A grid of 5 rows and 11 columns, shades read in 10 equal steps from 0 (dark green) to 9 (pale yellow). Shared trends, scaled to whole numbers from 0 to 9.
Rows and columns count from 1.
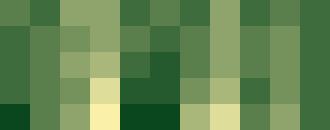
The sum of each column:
9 14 23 33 8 7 18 29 13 20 10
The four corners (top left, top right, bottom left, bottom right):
3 2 0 2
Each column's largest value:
3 3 5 9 3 3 6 8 3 5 2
